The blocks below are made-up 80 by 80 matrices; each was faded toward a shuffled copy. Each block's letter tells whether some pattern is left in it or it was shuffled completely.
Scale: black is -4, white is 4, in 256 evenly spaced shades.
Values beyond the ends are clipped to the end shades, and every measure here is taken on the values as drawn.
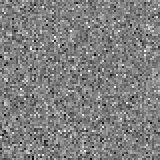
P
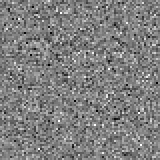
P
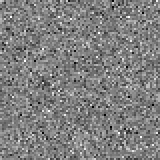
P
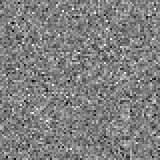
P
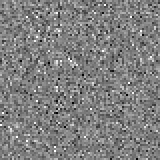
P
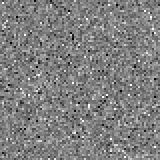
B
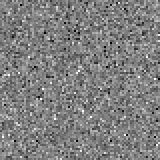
B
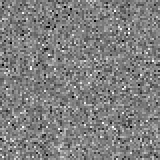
B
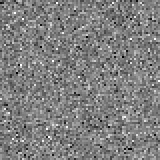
B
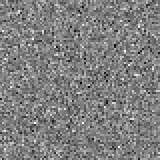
B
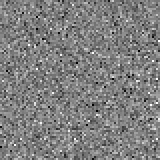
B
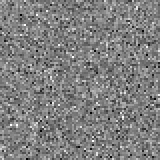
B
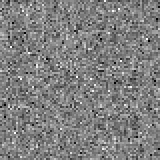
P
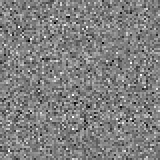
P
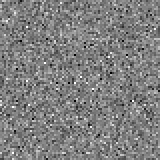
B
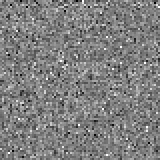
P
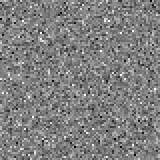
B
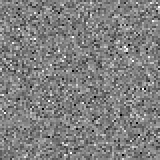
B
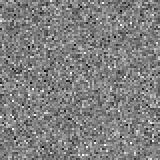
B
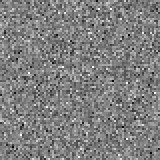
B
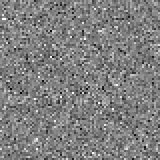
P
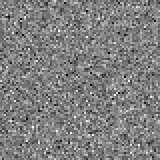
B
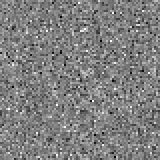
P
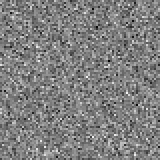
B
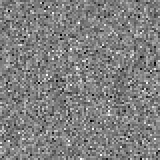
P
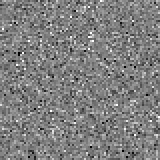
P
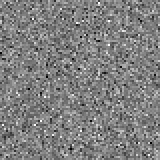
B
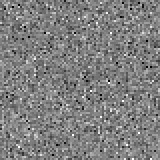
B
